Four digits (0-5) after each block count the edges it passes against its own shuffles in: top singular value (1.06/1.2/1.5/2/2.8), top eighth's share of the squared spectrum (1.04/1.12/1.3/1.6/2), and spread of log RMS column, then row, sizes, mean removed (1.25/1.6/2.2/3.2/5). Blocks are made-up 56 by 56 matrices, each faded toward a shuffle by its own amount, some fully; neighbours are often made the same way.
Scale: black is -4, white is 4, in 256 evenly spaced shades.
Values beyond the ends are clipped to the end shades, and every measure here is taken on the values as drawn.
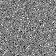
0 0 0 0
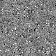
1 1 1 0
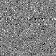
3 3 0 1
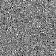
2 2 0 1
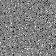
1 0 0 0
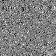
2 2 0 1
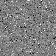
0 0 0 0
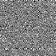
3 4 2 2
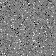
0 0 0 0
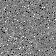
0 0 0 0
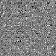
3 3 1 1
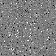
2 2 1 0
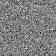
1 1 0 1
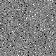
2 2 1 0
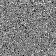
1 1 0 0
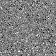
2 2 0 0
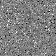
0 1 0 0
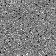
2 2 0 0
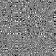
4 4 2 2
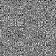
4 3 2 1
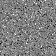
0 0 0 0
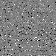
2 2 0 1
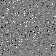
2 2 0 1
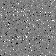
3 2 0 1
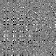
4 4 2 2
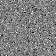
1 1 0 0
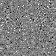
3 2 0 1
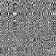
4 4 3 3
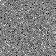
2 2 0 0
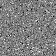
0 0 0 0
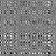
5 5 3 4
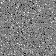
0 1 0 0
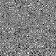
3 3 1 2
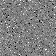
0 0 0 0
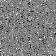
1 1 1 0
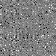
3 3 1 1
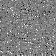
2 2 1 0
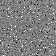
1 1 0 0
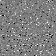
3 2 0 1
